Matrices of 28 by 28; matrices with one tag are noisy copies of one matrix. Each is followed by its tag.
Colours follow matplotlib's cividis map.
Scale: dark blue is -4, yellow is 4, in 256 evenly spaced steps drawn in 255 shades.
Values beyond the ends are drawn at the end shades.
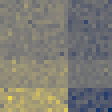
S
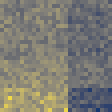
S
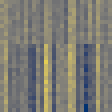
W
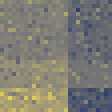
S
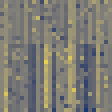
W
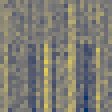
W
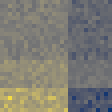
S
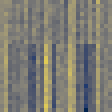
W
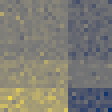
S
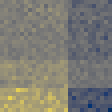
S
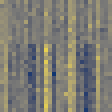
W
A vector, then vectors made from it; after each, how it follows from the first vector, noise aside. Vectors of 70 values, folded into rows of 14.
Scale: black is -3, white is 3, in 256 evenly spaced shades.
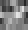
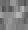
shrunk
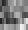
wrapped around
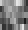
wrapped around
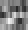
wrapped around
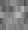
shrunk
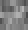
shrunk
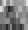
wrapped around
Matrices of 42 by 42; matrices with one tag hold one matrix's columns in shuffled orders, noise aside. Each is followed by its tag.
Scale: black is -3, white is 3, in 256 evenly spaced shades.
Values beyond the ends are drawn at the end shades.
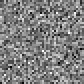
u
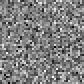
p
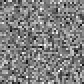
p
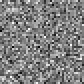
p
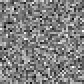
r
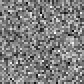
u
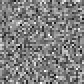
p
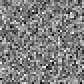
u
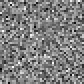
r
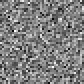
r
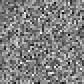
u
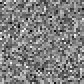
r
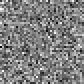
p
